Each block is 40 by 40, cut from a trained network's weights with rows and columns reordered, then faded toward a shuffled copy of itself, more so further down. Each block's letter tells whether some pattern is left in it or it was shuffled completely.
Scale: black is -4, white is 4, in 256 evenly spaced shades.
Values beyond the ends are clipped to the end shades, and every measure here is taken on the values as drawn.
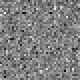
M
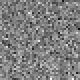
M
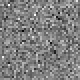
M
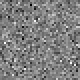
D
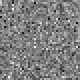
D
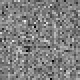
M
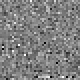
M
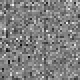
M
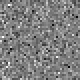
D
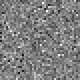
D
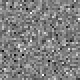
D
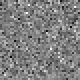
D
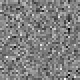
M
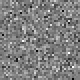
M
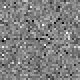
M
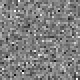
D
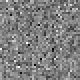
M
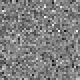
M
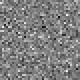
M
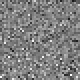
D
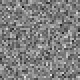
D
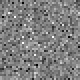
D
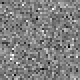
D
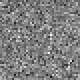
D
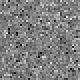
D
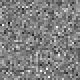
D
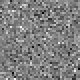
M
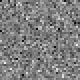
D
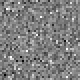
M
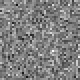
M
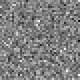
D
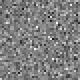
D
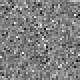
D
